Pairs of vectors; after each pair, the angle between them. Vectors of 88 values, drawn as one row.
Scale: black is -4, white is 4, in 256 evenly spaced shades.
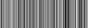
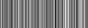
nearly opposite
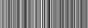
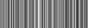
partly aligned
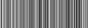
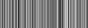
orthogonal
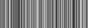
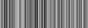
partly opposed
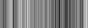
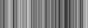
nearly parallel
